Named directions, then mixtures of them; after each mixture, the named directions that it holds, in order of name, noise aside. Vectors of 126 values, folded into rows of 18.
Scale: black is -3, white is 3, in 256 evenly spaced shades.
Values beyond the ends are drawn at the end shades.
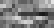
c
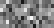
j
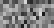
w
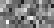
j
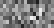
j, w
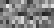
c, j, w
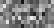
c, j, w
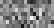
j, w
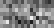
c, j, w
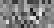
j, w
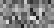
j, w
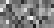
j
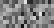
w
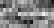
c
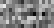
c, j, w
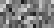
c, j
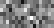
j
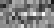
c, j, w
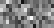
j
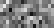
c, j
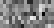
c, j, w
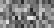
j, w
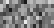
c, j, w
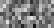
c, j, w
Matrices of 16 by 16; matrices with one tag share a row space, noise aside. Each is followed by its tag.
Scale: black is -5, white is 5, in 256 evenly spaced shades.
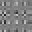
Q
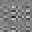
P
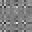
Q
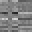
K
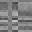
K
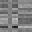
K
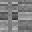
K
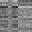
K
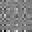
Q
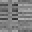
K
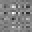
P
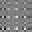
Q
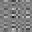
P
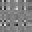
Q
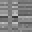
K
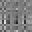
Q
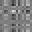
P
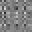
Q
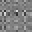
Q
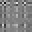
Q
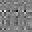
Q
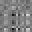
P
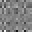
Q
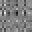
Q
